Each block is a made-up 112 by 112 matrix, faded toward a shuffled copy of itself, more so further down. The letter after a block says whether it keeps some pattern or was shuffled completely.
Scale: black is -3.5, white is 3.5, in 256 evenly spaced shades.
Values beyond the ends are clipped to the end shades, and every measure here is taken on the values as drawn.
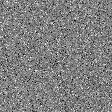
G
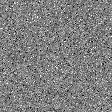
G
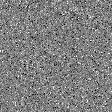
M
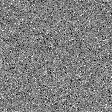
G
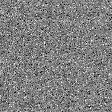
M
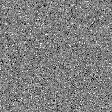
M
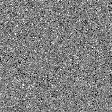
M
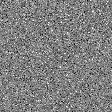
M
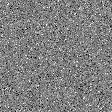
G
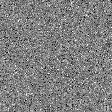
M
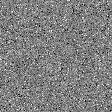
M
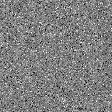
M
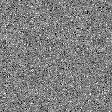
M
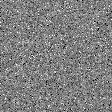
G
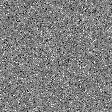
G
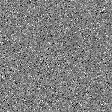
M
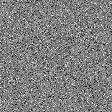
M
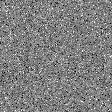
G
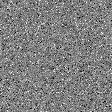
M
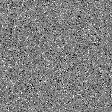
M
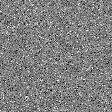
M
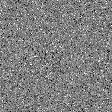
M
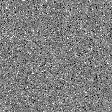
M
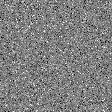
M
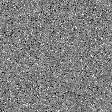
G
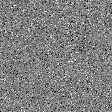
M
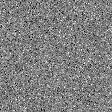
M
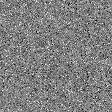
G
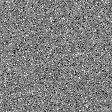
G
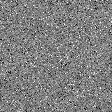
G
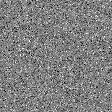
G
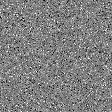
M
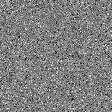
M
